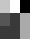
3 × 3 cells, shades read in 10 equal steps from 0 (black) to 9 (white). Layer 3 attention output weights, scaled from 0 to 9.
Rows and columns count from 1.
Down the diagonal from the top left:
7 2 6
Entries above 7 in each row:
1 0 0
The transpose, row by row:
7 3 2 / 9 2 2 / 0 6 6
